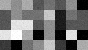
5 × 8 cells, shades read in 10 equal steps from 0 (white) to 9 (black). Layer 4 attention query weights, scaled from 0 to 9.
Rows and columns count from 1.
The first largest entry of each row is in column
8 6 6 4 2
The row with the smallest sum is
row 4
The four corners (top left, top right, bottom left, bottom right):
3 9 7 3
